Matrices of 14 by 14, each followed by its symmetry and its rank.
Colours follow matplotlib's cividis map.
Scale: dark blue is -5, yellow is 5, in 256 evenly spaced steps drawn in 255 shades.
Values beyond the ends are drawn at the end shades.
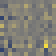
neither, rank three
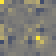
symmetric, rank two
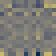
neither, rank two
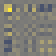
symmetric, rank two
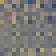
neither, rank three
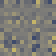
neither, rank three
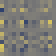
neither, rank two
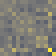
symmetric, rank three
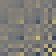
symmetric, rank two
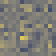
neither, rank three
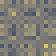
symmetric, rank two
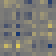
neither, rank two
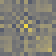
symmetric, rank three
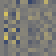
neither, rank two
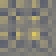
symmetric, rank two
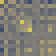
symmetric, rank three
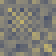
symmetric, rank three
